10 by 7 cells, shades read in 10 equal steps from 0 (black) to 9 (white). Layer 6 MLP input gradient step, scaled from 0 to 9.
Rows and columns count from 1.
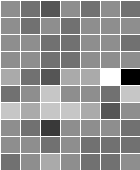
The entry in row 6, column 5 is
5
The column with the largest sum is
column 1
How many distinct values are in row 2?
2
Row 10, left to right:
4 5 6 5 4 4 5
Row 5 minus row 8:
1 0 1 1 1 4 -4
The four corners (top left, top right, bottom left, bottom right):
5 4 4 5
